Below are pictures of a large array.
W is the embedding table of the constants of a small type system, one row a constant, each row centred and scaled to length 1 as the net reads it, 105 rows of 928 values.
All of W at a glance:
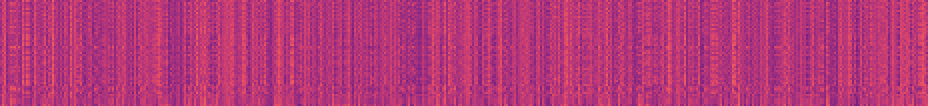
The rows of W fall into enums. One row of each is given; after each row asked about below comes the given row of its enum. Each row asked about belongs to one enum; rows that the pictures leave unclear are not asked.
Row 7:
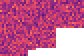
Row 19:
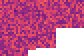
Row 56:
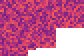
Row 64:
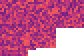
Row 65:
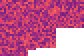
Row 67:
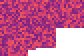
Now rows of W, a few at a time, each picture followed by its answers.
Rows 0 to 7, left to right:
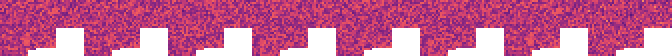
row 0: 64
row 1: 65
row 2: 19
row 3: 67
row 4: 56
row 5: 67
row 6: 64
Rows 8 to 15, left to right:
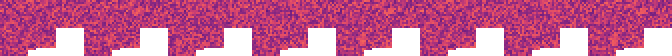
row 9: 65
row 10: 67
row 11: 19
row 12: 64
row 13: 56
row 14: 19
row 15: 64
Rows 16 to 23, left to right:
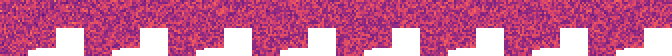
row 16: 7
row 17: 56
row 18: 65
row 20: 67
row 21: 65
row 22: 19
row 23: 56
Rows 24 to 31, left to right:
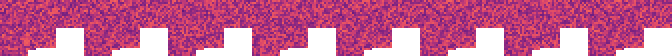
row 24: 64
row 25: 56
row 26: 19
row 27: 67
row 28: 56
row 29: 56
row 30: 19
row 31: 56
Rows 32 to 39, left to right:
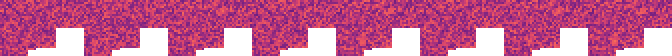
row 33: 67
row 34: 65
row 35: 56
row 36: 64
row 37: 56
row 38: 65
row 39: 64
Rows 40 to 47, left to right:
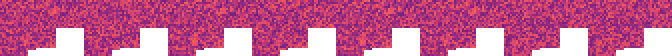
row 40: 65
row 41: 19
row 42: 64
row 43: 56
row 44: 64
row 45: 65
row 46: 67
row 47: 67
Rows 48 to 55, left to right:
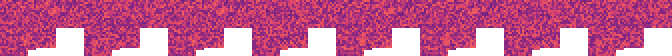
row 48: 65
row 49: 67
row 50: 65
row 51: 19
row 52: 64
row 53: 64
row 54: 19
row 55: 67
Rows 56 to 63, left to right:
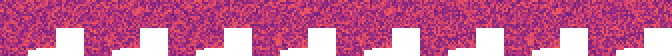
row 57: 65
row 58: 56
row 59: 64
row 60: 65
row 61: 19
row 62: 64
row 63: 19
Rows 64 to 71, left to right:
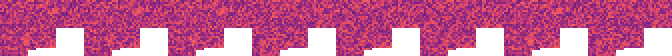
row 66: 65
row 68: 56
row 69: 56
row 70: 64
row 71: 67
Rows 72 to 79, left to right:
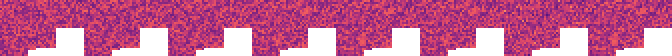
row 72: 19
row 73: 56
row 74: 56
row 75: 65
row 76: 64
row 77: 65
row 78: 7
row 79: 64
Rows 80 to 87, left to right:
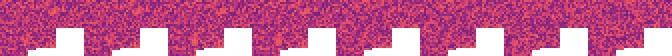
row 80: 65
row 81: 65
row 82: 64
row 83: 64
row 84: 56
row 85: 56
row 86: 67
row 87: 19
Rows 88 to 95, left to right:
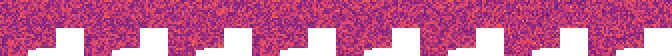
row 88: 67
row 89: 67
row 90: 65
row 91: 67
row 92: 56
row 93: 56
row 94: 7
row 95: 19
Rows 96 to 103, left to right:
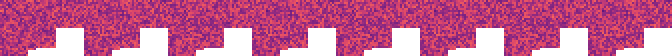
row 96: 56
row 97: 19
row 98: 67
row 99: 19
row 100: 67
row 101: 19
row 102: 67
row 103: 19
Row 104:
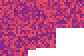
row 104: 19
